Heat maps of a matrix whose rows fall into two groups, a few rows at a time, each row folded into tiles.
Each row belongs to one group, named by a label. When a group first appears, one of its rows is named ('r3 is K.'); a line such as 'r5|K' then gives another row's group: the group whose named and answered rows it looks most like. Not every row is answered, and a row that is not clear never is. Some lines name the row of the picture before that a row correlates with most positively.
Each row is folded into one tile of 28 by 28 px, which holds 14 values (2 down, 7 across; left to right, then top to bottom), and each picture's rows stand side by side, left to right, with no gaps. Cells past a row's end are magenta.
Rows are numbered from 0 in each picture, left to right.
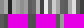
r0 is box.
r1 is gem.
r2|box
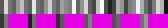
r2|gem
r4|gem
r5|box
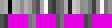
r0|box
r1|box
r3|box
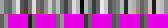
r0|box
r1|gem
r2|box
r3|box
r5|gem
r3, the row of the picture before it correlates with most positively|3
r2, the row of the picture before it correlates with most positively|1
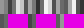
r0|box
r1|box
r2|box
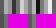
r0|gem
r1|box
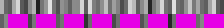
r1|box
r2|gem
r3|gem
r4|box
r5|box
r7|box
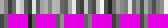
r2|box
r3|box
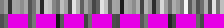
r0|box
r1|gem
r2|gem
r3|box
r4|box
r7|gem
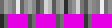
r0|gem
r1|box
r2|box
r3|gem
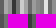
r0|gem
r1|gem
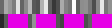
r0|gem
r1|box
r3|box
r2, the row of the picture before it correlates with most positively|1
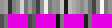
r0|box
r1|box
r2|box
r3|box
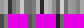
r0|box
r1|gem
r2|gem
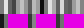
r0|gem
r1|gem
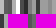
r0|box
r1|box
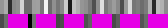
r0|box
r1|gem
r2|gem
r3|box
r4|box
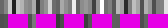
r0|gem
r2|gem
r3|box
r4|gem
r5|gem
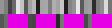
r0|box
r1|box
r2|box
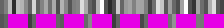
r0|gem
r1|gem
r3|box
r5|box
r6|box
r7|box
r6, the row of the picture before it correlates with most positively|0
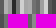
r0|gem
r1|box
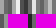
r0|box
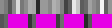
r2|box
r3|gem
